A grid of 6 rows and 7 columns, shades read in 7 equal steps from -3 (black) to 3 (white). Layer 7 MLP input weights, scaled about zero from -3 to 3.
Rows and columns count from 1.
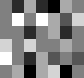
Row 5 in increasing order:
-2 -1 -1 0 0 1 3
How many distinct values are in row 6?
4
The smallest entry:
-3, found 3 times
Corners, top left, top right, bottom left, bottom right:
0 0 0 0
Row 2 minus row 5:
-3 3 2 2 2 -1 3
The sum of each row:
-5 8 -3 5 0 -2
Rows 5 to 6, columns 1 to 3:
3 0 -2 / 0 1 -3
